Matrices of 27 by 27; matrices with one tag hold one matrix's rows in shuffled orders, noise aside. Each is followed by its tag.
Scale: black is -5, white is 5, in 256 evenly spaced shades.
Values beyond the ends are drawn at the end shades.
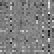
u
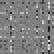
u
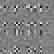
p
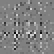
p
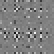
p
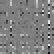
u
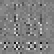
p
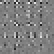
p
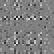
p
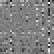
u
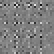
p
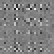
p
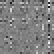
u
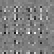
p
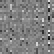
u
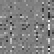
u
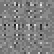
p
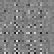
p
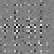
p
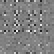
p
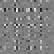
p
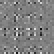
p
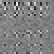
p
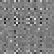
p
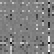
u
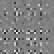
p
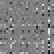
u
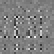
p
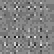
p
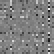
u
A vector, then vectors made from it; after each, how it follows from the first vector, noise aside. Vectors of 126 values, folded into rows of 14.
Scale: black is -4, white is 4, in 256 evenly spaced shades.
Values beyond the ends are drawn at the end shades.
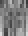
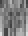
copied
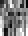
scaled up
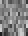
sign-scrambled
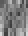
copied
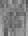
shrunk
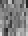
copied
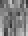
copied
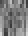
copied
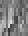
wrapped around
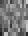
sign-scrambled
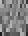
sign-scrambled
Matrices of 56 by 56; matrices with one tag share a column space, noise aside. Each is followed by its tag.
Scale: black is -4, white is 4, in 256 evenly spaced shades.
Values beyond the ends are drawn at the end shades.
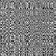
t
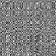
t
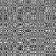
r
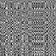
t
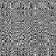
t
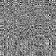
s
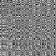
s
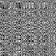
t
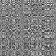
s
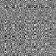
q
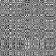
s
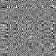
q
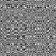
q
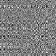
q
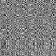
s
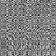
s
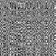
t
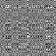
q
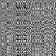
t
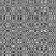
r
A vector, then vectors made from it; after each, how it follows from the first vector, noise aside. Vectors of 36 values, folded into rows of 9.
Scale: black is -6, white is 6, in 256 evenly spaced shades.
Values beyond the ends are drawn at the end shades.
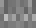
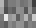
scaled up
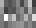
scaled up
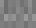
shrunk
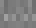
shrunk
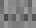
negated
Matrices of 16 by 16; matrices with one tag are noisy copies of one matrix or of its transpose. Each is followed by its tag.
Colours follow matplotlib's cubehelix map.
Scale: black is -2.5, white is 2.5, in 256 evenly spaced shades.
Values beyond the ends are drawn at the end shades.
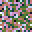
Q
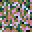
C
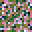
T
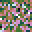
C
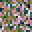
C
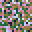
Q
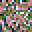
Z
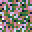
Q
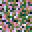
Q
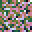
C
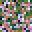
T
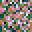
Z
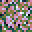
Z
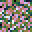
Z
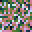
C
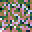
C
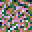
Z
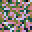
C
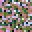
Q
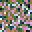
C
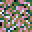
Z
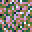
Z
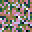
C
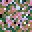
Z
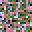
Q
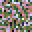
Q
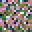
Z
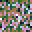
C
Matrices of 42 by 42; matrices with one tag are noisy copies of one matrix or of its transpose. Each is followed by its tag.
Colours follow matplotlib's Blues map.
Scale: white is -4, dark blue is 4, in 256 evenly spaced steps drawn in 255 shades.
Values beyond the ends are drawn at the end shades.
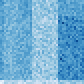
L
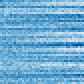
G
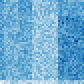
L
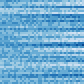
G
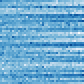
G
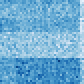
L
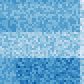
L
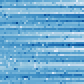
G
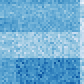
L
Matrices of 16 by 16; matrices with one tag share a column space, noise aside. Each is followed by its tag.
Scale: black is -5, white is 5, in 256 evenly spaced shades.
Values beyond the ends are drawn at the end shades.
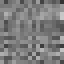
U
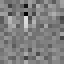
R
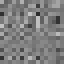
R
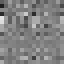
R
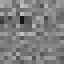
R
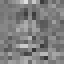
U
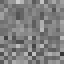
U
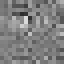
R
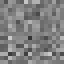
U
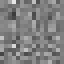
U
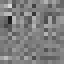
R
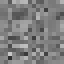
U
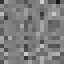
U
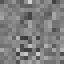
U
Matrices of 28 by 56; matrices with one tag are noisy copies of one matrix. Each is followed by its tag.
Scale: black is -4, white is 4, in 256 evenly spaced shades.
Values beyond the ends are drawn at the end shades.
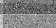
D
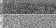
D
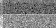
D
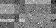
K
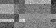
K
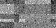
K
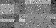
K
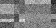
K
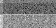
D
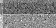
D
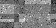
K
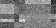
K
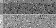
D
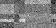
K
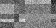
K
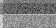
D
